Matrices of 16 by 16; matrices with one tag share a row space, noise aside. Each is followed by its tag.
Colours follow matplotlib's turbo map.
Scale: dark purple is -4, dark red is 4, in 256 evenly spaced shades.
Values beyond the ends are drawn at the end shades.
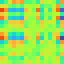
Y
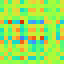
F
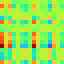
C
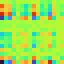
C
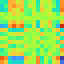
Y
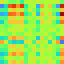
Y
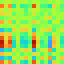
C
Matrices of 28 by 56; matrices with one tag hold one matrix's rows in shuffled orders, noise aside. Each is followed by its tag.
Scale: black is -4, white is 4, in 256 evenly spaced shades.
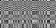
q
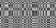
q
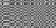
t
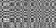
t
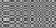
t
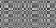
q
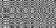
t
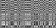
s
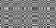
q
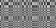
q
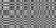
t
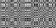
s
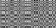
s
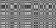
s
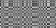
q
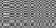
t
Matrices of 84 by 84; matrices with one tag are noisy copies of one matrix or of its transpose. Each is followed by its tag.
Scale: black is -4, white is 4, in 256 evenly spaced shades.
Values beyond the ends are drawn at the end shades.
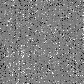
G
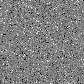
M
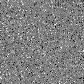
M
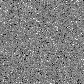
M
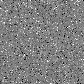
M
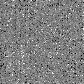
G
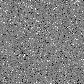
M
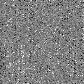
G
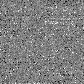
G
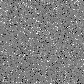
M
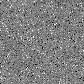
M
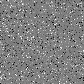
M
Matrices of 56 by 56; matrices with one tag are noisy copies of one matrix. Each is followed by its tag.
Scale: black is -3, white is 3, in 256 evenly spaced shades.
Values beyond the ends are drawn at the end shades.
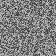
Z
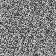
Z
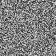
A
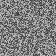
Z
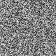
Z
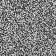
A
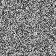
A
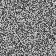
A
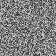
Z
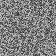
Z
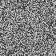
A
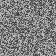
Z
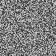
A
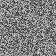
Z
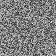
Z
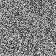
Z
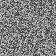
Z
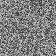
Z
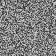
A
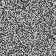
A
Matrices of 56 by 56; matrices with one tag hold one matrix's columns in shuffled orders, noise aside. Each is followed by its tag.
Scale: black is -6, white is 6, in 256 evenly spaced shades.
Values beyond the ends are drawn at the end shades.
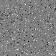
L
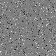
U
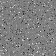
U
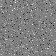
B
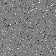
B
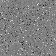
L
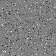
U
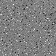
L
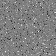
U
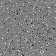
U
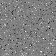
U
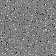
L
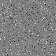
L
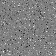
U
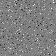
B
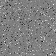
L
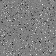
L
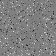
U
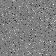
L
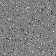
U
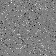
B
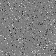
U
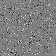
L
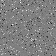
B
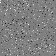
B
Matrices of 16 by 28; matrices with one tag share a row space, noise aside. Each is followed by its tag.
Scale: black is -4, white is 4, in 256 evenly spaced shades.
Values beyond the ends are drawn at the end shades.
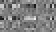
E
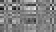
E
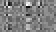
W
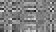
E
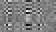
W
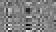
W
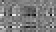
E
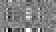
W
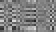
E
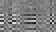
E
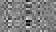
W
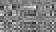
E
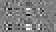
W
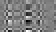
W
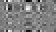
W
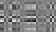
E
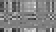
E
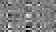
W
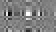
W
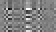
W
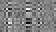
W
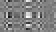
W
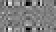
W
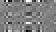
W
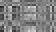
E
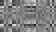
E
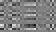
E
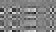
E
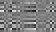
E
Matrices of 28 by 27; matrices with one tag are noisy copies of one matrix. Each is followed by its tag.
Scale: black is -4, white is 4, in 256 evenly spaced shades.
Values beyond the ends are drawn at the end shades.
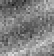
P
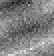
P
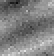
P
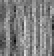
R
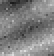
P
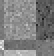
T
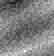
P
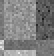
T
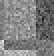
T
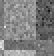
T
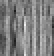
R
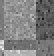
T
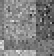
T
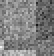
T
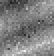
P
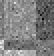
T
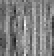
R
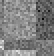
T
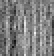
R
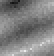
P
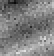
P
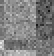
T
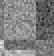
T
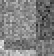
T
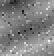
P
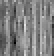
R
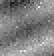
P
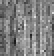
R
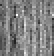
R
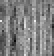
R
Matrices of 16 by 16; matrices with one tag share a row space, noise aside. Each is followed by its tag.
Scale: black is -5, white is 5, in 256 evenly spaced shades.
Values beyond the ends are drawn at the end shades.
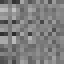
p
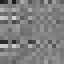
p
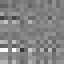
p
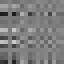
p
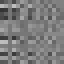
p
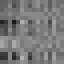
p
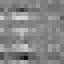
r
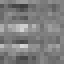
r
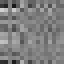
p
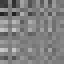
p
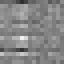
r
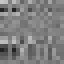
p
